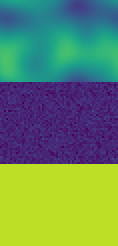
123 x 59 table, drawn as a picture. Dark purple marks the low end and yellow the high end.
The table splits into 3 rows of 1 panel. Panel 1,1: middling, smooth, strong in contrast. Panel 2,1: very low, fine-grained, faint in contrast. Panel 3,1: very high, flat.
